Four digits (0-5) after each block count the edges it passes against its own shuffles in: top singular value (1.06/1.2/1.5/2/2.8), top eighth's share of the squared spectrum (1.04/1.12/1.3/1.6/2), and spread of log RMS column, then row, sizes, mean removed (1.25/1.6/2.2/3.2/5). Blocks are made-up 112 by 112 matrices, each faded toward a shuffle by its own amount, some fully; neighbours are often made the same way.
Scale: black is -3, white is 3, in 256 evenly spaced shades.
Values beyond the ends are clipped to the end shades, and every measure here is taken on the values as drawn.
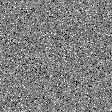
0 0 0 0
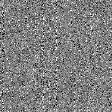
1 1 3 0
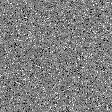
0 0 0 0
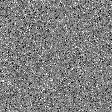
0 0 0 0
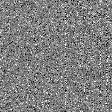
1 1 2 0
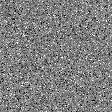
0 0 0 0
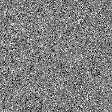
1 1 2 0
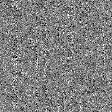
1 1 3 0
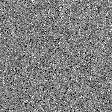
0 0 1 0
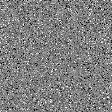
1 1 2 2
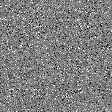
1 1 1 1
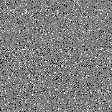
2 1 1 2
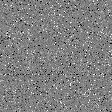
1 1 0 0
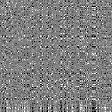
5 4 4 3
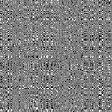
5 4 4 3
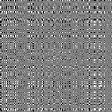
5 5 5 4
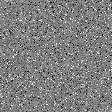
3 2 1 0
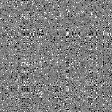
4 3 3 2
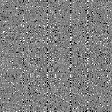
5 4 3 2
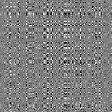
5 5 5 4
